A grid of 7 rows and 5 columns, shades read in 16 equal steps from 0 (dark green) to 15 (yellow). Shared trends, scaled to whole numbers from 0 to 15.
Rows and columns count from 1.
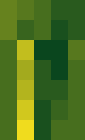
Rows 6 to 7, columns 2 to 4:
13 1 3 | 15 1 4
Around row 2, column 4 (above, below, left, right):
2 0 4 2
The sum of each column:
32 69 14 12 25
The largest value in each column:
6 15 4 4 5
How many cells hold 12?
1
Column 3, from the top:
4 4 0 2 2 1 1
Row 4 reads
4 10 2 0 4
